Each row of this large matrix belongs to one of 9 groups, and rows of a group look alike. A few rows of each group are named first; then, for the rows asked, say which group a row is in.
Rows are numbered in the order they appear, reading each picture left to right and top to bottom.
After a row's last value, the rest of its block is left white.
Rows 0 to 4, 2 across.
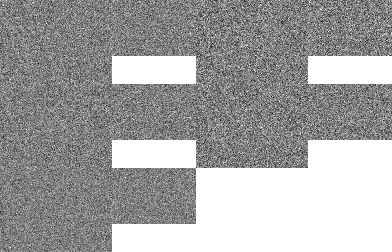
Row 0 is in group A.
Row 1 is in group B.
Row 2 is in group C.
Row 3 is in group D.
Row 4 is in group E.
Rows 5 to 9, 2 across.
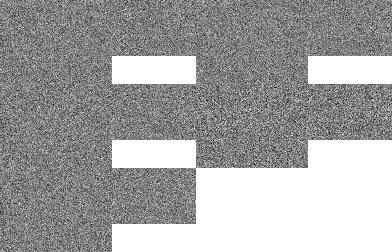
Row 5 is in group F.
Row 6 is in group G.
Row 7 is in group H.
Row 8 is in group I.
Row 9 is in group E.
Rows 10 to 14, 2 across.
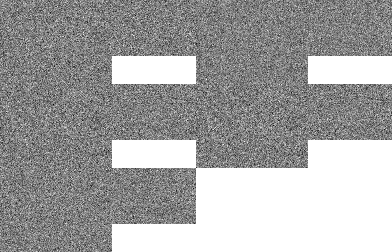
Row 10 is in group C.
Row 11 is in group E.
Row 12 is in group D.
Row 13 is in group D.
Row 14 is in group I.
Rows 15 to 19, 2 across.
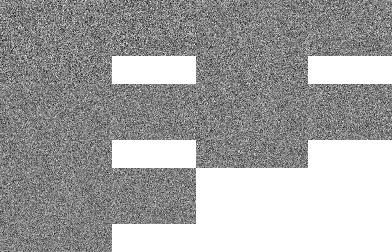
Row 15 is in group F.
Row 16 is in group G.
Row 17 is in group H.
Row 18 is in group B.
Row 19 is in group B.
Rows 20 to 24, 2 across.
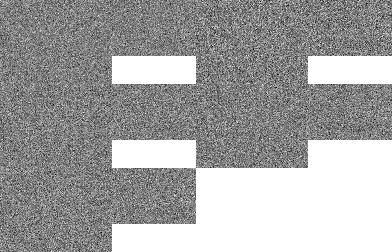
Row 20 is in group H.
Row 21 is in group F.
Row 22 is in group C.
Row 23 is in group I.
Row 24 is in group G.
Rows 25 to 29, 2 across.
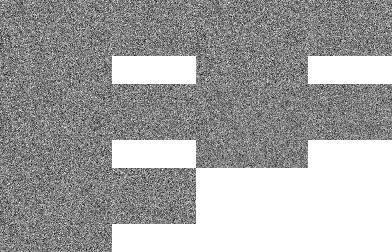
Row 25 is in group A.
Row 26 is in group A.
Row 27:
D
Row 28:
F
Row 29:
B
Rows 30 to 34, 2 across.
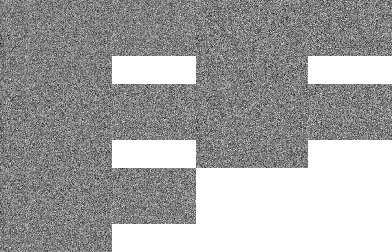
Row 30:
E
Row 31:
F
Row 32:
E
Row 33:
E
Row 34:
E
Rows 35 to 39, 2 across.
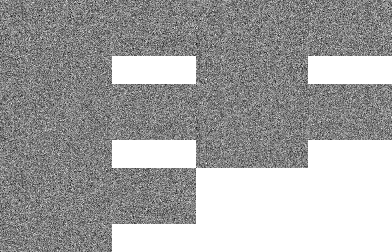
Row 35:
I
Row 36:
E
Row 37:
B
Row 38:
E
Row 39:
I
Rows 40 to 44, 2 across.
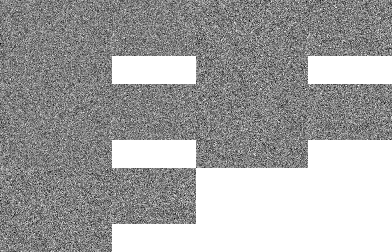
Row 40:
E
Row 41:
H
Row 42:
H
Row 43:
B
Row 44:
G
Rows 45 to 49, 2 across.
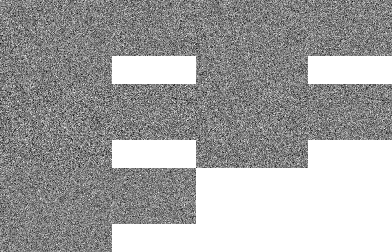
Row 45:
F
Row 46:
A
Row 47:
D
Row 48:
D
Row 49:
H
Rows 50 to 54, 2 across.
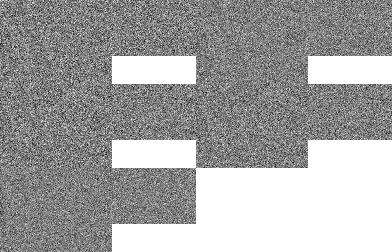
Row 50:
A
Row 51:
A
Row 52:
D
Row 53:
D
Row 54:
E
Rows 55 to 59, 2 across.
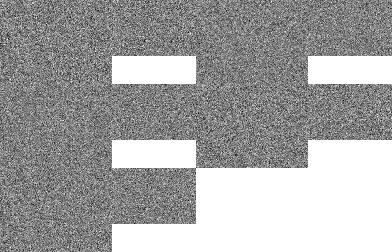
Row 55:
A
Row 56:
H
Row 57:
C
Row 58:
G
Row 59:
A
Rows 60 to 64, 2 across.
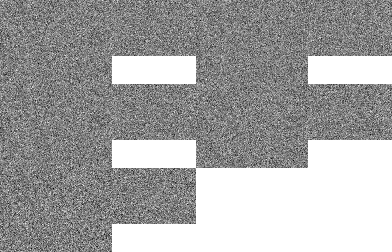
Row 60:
A
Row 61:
E
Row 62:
A
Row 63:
G
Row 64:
D
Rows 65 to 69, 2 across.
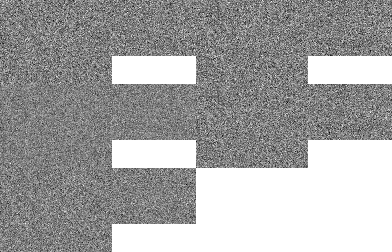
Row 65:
H
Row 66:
I
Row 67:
E
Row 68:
I
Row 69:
D
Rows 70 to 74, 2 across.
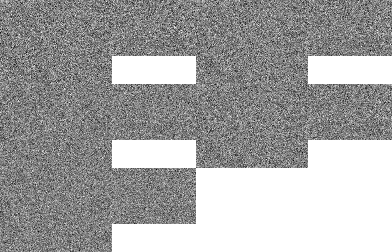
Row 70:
G
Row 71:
G
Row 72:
B
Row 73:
G
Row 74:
A
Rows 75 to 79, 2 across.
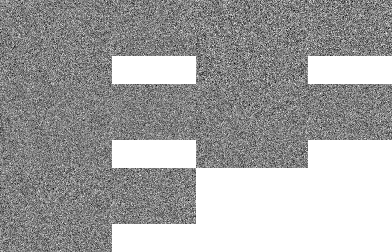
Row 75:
G
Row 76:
A
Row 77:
A
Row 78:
H
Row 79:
H
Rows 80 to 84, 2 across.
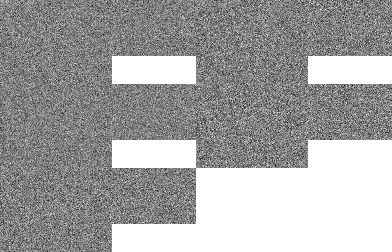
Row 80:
G
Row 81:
B
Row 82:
E
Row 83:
A
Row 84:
C
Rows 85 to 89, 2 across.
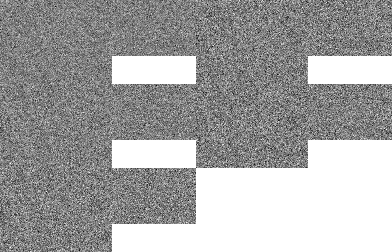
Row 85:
G
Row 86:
F
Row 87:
A
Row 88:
D
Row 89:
A
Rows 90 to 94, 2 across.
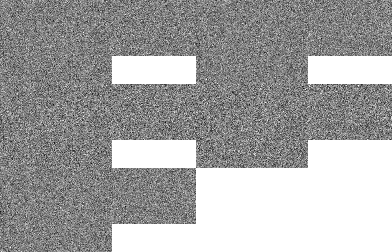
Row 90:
C
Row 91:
E
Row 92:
C
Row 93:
B
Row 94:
E
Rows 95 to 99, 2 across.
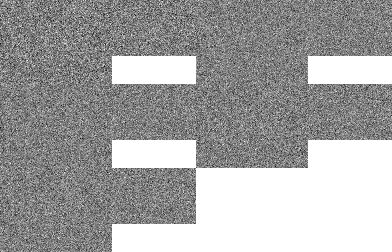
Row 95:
D
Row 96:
A
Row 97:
E
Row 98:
D
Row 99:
B
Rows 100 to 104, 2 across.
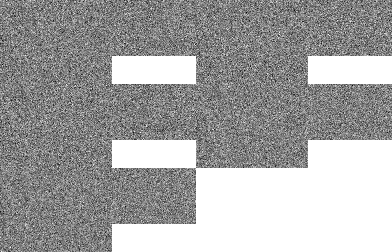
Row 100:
F
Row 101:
C
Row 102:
I
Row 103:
A
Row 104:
E
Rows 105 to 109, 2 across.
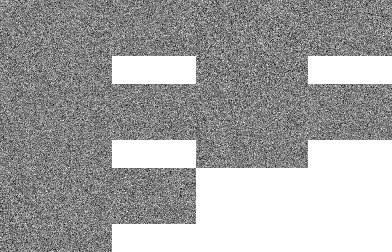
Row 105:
G
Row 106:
D
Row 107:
C
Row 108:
A
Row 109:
F
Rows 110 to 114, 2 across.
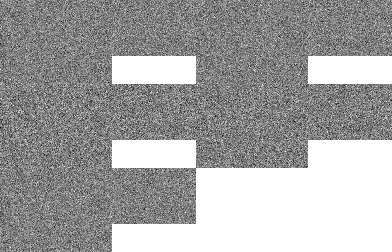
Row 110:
E
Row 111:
B
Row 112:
F
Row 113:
I
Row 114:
A
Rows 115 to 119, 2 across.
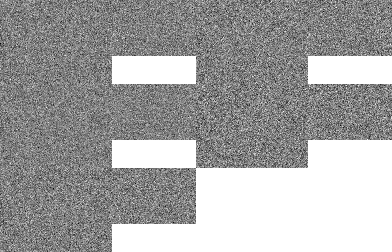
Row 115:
E
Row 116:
H
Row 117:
A
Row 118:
B
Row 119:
C
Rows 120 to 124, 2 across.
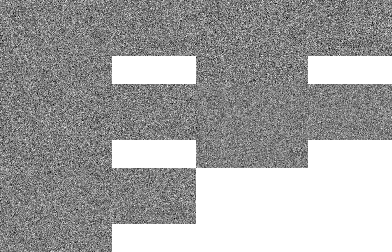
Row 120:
F
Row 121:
I
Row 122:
D
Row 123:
E
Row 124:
G
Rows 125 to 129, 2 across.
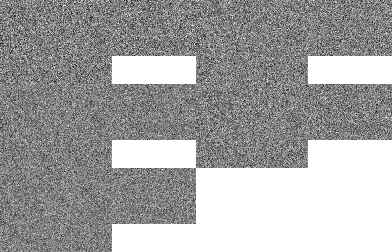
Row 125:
F
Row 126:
A
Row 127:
F
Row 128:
F
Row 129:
B
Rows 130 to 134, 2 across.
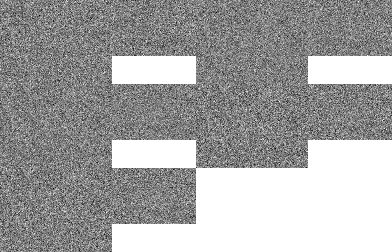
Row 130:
I
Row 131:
B
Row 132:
D
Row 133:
D
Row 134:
D
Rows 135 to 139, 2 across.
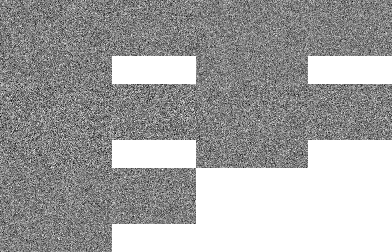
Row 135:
D
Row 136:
A
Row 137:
G
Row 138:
C
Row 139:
B
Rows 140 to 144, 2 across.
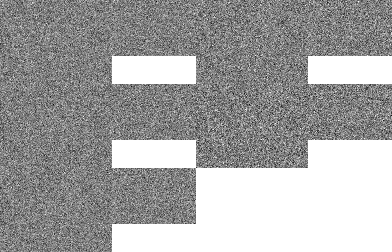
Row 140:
A
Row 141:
B
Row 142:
C
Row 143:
D
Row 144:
B
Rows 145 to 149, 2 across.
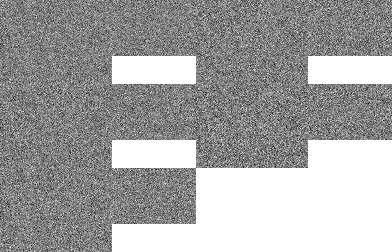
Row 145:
A
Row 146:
B
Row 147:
F
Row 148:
D
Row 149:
A
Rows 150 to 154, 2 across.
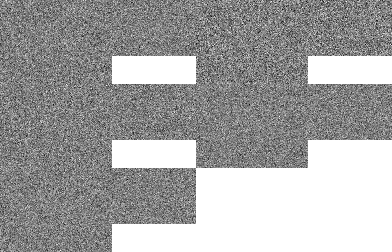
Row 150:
D
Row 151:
F
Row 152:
I
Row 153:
C
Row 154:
H
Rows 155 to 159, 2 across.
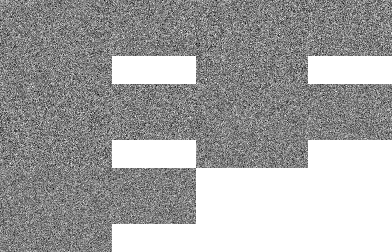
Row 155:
G
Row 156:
E
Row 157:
A
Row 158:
H
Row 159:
C
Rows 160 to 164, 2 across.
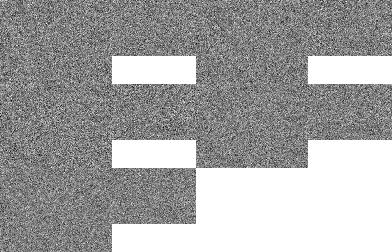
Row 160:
A
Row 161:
F
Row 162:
G
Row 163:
G
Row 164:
H
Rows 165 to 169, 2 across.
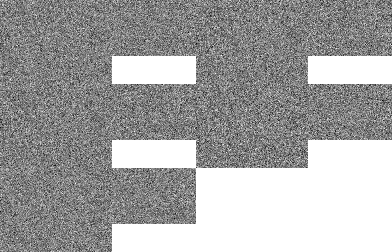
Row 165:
A
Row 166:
F
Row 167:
F
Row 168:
D
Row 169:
G
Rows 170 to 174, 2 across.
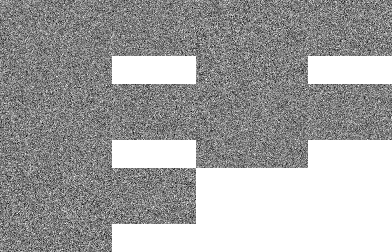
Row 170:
H
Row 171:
A
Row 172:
I
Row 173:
B
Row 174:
D
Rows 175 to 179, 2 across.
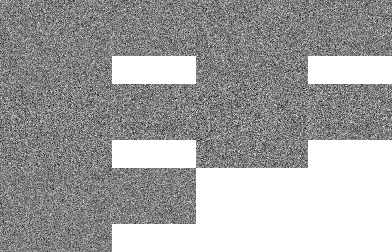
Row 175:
H
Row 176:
D
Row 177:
I
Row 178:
B
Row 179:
C
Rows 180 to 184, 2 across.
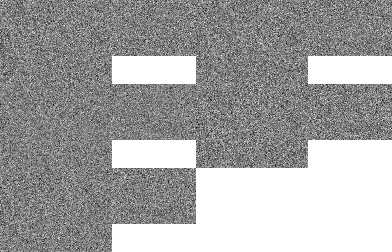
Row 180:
A
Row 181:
D
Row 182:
H
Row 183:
F
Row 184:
B
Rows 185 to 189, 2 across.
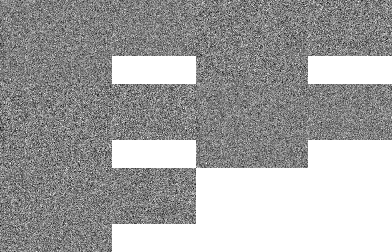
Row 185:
E
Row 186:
B
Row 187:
E
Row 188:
E
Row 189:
I
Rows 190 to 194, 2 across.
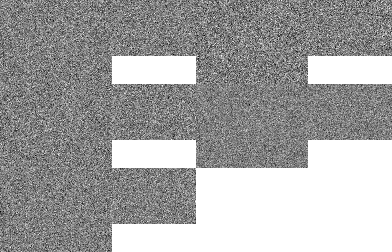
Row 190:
C
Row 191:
D
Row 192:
B
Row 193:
C
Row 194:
E
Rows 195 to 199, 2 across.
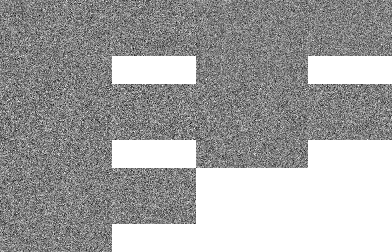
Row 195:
I
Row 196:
E
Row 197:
B
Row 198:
B
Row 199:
B
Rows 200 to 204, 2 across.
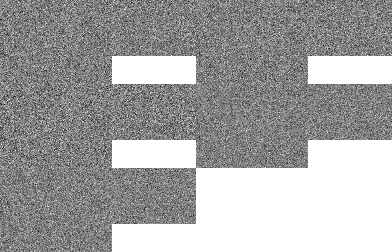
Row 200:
B
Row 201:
C
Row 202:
B
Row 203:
C
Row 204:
A
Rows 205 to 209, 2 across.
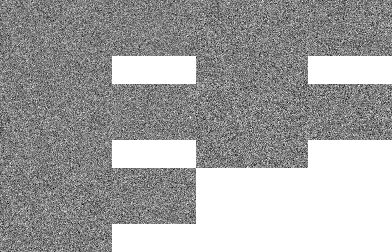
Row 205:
D
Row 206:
I
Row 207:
A
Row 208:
G
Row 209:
D
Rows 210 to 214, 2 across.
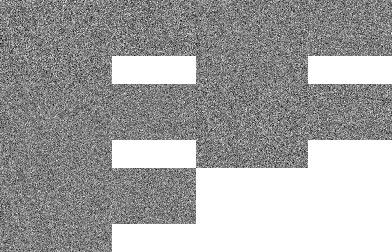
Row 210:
F
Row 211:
E
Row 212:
H
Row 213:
D
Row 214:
A
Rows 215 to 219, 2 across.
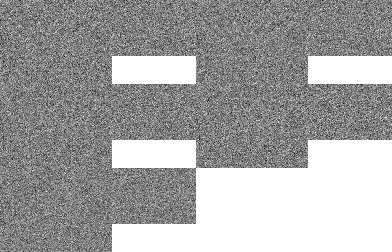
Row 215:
H
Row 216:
H
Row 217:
C
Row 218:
C
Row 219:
B
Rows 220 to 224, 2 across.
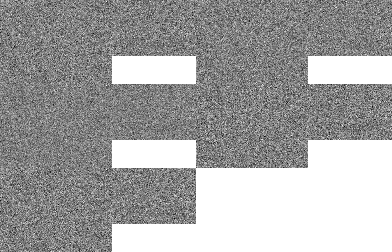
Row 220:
G
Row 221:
H
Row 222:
I
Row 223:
I
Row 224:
G
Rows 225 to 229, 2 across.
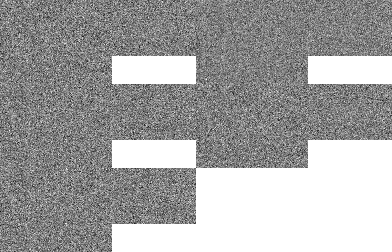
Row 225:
D
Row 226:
E
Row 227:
I
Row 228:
D
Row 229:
I
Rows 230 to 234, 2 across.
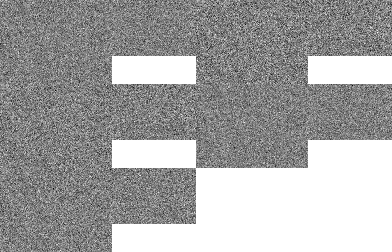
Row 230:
A
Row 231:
G
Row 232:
G
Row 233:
A
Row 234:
H
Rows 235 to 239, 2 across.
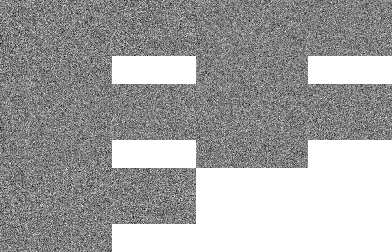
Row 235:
F
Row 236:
H
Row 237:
E
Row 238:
C
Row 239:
I
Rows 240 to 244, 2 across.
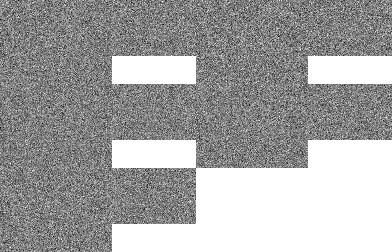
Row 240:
B
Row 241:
D
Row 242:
E
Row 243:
C
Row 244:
A
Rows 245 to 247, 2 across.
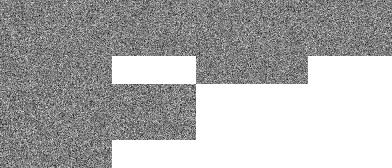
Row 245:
I
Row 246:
C
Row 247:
F
